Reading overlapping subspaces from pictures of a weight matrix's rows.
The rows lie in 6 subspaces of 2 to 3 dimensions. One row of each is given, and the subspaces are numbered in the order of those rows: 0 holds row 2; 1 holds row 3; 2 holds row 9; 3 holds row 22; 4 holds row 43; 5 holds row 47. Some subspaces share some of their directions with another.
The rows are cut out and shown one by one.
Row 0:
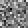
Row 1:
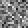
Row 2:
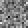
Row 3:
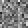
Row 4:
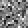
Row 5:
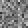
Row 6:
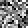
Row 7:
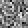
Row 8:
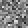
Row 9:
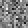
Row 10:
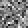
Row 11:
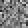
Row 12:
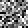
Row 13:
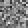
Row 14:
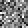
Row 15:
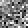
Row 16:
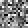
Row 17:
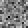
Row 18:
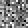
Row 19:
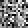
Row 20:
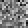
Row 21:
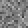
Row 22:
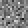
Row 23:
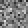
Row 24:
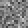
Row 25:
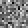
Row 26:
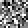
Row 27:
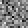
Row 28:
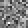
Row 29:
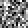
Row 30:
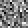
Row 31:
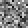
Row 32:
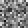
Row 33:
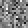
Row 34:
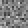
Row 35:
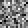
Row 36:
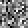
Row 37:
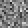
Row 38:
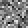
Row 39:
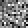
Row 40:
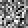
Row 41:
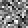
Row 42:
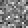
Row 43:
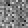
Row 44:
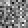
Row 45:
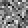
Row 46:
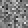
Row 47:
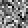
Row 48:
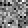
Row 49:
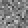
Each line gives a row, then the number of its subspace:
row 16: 4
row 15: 4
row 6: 3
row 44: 4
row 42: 0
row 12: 1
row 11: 1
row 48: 3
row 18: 4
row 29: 2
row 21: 1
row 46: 2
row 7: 5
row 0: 5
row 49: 3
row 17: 0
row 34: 3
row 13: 1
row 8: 2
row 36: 3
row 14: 1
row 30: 5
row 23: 5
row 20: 1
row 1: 3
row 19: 4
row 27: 3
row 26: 0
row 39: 4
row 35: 0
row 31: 5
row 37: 5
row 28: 1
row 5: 1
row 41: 2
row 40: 3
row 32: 5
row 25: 4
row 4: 5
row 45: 2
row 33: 2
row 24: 4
